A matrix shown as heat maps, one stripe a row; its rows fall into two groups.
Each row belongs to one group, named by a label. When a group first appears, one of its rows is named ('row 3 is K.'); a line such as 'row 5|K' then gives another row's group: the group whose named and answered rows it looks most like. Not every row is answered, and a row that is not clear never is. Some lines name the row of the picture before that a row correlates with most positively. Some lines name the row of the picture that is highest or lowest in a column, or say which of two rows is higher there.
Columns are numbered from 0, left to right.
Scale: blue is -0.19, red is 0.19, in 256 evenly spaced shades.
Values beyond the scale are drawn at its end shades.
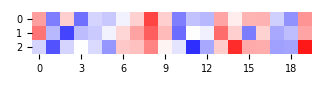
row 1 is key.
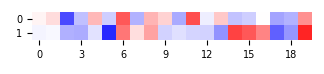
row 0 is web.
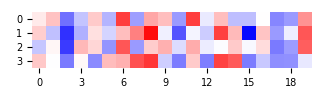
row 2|web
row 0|web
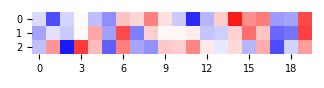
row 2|web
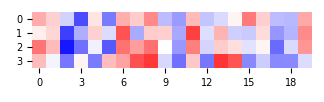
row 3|key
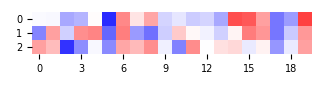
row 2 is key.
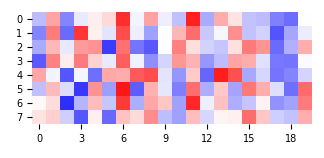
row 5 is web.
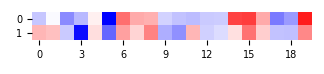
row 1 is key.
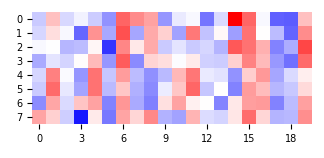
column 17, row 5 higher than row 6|Yes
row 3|web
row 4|web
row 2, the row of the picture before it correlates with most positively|0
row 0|key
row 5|web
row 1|web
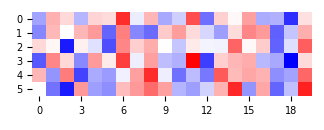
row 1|web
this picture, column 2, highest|4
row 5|key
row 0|web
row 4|key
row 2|key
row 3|web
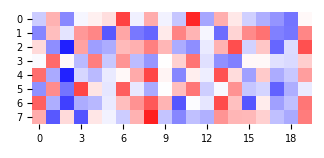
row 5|web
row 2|key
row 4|key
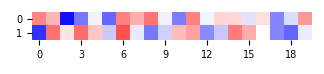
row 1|web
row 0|key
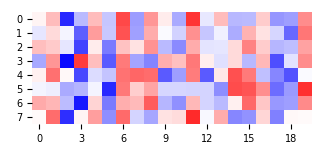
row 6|key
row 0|web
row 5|key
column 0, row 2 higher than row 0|Yes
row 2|key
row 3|web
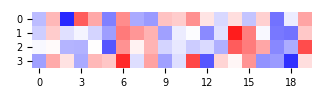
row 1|key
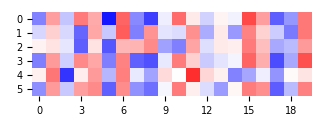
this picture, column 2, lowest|4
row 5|web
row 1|web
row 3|web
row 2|key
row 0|web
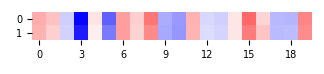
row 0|key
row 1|key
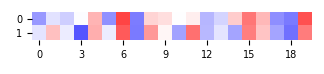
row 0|web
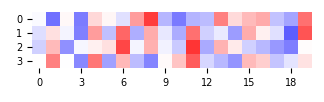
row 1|web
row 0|key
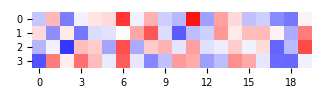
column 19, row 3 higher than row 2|No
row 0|web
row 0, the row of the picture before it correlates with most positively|2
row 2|web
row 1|key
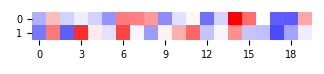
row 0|key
